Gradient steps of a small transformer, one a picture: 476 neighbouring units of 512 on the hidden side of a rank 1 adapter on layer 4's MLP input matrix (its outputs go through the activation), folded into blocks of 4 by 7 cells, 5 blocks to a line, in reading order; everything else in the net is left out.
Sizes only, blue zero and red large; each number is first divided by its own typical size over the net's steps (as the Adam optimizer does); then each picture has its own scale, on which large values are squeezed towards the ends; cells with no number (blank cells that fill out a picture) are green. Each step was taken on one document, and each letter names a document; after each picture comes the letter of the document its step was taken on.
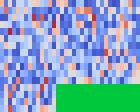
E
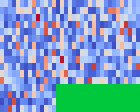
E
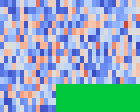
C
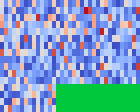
E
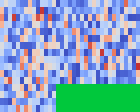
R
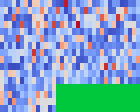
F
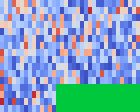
F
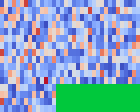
F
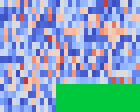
R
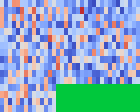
R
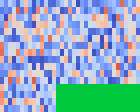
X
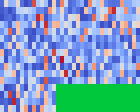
E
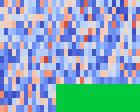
X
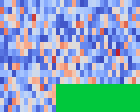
C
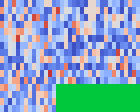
C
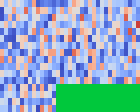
X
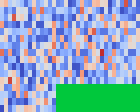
R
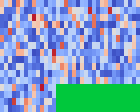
E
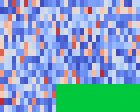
F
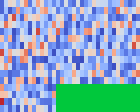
F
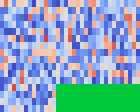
X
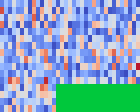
R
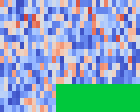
E
